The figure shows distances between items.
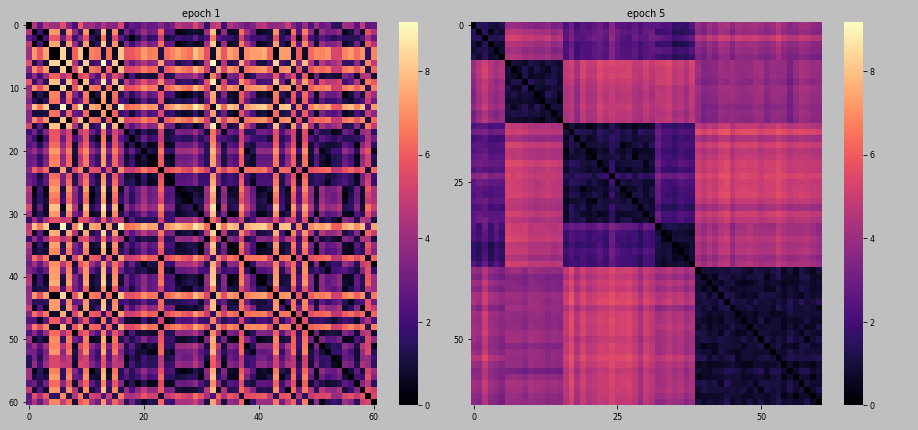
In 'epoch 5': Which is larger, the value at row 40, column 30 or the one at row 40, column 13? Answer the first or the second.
the first
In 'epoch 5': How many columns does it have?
61
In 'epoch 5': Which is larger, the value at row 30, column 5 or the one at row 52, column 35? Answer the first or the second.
the second
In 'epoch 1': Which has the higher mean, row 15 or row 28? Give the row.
15
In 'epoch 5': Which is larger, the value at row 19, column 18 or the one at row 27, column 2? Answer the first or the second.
the second
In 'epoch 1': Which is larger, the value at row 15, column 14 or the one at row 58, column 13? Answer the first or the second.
the second
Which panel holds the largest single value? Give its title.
epoch 1
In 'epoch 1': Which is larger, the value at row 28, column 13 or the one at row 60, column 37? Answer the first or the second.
the first
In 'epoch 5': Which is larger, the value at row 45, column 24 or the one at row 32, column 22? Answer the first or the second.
the first
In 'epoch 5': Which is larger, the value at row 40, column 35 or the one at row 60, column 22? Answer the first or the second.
the second
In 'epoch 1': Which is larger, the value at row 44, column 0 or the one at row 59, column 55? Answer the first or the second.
the second
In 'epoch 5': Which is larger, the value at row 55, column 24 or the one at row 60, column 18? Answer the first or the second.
the first
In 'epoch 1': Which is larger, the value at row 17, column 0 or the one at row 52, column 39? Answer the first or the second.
the first
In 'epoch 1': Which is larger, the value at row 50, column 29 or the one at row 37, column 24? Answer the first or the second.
the second
